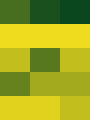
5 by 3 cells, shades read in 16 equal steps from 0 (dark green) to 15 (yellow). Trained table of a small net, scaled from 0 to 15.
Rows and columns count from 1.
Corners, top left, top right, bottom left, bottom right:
4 0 14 12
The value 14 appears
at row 5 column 1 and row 5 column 2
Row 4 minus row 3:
-6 5 -2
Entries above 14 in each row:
0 3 0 0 0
